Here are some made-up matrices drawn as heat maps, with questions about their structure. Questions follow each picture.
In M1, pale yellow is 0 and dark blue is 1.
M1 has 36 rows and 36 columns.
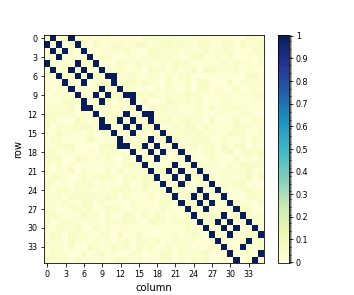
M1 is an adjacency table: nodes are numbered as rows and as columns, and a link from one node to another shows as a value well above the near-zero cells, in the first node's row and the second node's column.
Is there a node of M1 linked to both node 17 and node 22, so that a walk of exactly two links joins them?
yes
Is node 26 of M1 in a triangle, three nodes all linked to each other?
no
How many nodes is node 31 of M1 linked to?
3
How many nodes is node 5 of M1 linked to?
4
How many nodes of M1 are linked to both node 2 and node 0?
1
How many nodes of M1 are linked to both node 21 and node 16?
2
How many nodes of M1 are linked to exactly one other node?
0
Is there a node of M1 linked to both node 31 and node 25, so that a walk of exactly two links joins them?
no
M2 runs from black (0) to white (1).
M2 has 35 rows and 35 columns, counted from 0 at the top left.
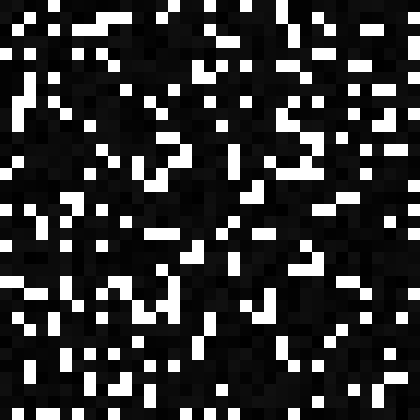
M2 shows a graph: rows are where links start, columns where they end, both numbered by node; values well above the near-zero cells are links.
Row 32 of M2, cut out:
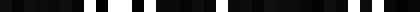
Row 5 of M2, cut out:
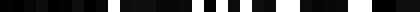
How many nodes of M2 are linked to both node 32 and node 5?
3
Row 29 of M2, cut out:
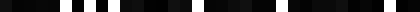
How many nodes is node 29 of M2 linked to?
6
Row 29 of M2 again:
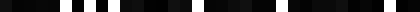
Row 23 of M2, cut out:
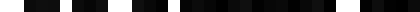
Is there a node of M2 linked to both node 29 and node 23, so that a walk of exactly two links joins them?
yes
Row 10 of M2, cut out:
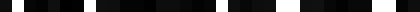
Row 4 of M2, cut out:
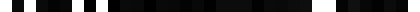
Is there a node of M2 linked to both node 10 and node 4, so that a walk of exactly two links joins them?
no
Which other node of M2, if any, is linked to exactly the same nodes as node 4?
node 17
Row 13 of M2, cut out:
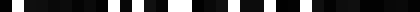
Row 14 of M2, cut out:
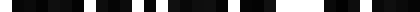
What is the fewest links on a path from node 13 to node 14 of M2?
1
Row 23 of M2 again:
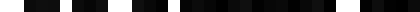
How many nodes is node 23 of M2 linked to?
8
